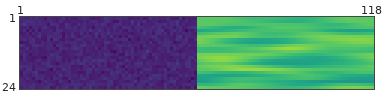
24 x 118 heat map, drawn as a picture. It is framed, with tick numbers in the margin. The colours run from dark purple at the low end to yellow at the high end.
It is made of 1 by 2 panels. Panel 1,1: very low, fine-grained, faint in contrast. Panel 1,2: high, streaked across.
